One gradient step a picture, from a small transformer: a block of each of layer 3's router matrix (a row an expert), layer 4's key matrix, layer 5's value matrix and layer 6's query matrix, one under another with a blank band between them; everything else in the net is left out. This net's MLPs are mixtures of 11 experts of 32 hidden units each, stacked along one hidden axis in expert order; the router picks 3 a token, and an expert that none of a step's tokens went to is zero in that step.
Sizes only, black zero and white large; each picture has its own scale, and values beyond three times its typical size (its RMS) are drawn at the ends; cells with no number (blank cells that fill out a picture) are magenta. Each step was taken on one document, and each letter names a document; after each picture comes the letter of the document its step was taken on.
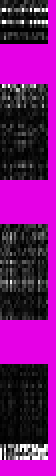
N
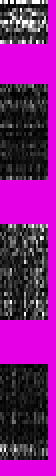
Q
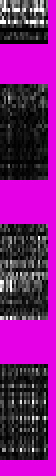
N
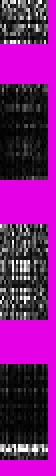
Q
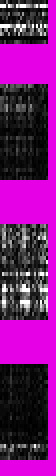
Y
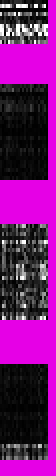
Y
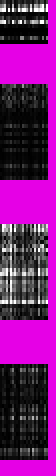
N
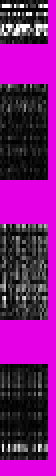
Y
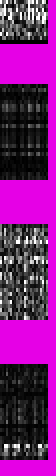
Q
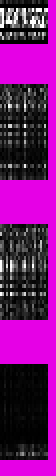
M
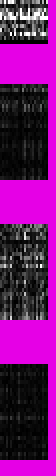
Q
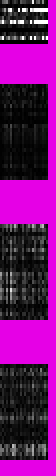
N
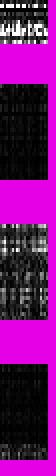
Y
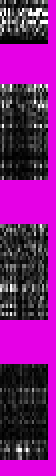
N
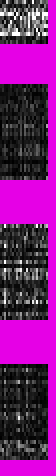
Q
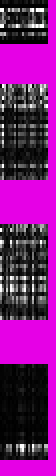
M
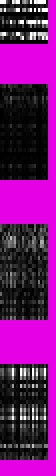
N
